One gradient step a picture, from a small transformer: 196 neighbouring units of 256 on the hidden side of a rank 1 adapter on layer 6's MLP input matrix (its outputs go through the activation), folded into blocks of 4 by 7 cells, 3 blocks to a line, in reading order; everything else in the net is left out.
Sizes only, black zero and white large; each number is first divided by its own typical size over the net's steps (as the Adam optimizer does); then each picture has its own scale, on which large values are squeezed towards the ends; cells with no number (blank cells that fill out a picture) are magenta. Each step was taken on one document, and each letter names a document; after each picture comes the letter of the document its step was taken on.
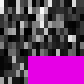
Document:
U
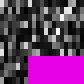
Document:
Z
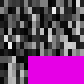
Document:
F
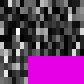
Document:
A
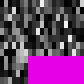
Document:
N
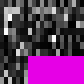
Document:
Z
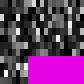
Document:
A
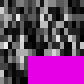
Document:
N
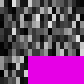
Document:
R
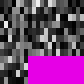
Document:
N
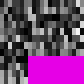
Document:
F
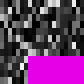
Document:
U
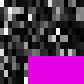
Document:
Z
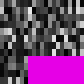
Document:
F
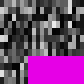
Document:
F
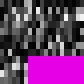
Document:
A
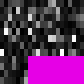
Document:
Z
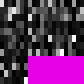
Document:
Z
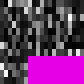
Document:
A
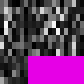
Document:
U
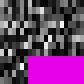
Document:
U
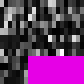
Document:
Z
